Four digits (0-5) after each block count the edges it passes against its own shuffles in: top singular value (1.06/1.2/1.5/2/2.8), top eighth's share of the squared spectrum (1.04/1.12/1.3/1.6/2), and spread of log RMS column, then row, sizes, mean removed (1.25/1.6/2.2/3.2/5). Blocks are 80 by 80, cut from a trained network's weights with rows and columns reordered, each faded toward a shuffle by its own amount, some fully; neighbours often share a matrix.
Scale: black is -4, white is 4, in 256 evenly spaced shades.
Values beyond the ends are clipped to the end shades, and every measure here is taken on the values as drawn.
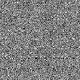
3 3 0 2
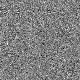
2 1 0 0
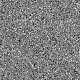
0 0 0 0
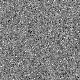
0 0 0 0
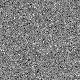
0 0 0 0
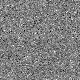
0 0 0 0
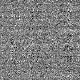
2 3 2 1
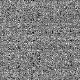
2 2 2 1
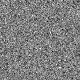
1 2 0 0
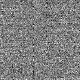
2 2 2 0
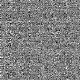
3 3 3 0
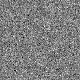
1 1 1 0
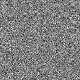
2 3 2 1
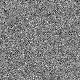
1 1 0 0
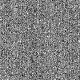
2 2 0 1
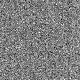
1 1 0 0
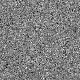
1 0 0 0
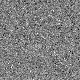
0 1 0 0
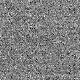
2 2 1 0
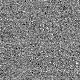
1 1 0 0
